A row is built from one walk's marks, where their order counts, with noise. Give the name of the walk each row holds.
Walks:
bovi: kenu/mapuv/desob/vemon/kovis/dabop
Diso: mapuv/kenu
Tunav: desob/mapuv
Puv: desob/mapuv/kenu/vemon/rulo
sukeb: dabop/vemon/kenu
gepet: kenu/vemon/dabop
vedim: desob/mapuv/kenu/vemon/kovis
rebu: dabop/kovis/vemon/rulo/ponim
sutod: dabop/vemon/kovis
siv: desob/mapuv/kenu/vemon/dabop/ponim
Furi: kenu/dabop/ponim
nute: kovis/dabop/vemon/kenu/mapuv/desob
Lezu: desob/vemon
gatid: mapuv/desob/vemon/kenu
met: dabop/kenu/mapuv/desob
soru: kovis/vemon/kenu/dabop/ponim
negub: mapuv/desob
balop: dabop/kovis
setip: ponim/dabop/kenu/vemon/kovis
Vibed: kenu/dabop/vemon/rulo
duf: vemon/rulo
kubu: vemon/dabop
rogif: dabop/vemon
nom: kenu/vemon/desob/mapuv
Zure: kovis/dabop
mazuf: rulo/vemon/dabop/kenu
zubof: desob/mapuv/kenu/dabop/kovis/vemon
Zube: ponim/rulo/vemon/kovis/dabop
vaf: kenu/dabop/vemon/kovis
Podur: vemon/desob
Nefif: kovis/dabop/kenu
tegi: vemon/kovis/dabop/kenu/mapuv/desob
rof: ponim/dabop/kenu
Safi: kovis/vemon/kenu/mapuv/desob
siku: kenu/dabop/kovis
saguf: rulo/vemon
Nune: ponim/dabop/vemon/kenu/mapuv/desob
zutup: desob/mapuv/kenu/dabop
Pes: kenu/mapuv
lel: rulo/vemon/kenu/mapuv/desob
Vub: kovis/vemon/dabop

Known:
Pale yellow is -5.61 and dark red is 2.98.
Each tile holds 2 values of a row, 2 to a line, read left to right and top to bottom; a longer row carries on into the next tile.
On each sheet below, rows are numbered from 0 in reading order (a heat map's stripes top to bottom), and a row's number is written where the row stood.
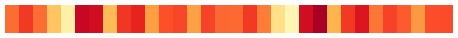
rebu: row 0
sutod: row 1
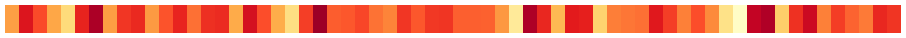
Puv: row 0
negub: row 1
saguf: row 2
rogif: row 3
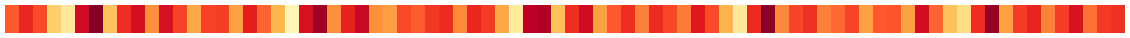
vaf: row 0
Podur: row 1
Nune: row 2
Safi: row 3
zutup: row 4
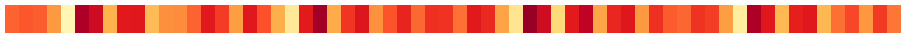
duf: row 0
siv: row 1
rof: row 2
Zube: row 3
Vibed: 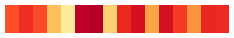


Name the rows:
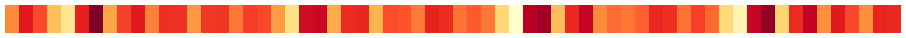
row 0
bovi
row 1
lel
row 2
kubu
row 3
sukeb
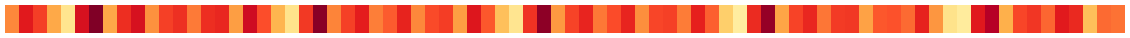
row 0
nom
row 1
vedim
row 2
zubof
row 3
nute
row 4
balop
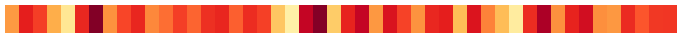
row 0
gatid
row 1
gepet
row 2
Lezu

